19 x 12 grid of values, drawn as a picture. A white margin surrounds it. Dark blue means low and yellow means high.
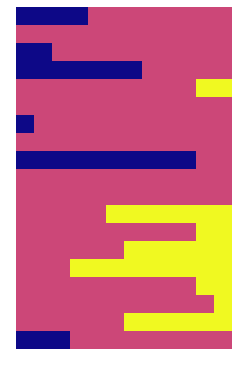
Grain: streaks across. Slope: up to the bottom right. Calmest part: top right. Ninth with the lowest average: top left. Average level on the scale: 50%. Mirror symmetry: none.
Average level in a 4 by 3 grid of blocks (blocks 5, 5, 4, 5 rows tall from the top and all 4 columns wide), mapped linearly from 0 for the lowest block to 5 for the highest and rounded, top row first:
023 | 112 | 245 | 245
